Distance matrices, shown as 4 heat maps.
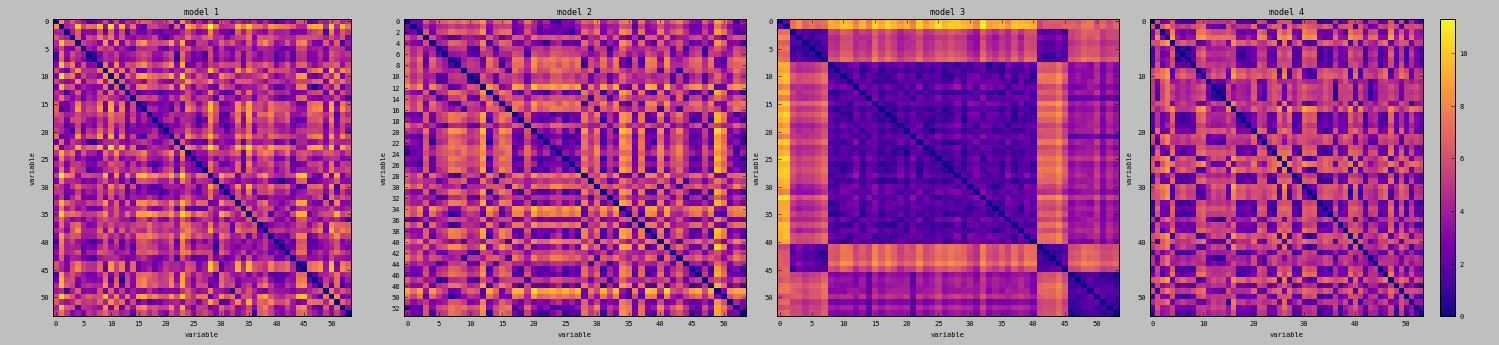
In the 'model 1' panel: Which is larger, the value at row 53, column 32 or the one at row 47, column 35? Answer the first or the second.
the first
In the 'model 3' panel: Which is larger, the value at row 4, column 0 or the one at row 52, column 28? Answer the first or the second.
the first
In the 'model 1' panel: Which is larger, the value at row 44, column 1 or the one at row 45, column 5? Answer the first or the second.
the second
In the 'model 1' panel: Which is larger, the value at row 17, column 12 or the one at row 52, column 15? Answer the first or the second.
the second
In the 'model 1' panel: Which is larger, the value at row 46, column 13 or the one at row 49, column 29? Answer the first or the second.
the first
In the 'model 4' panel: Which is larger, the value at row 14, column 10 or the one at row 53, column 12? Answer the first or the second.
the first
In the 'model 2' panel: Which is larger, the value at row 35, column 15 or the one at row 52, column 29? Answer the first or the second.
the second
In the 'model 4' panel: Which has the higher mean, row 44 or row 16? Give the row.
16
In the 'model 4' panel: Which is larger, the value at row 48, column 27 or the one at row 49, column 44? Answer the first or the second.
the first
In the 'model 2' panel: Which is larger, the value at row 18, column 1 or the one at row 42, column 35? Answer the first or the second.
the second
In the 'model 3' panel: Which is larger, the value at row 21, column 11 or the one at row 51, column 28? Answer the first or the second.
the second
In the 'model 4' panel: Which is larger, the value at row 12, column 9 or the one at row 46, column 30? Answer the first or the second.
the second
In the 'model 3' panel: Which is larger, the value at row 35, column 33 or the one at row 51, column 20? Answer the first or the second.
the second
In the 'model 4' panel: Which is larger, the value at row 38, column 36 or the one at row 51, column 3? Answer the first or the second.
the second
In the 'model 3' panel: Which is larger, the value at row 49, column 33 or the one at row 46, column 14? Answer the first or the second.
the first
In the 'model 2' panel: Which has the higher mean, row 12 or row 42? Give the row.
12
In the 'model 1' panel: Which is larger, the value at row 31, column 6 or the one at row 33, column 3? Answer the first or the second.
the second
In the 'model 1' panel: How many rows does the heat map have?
54
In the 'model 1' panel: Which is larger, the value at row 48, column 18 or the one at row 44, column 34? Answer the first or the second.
the first
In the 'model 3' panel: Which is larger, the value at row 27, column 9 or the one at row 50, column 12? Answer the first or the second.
the second
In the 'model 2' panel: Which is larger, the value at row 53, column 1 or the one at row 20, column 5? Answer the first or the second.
the second
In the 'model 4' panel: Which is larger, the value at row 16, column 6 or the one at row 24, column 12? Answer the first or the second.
the second
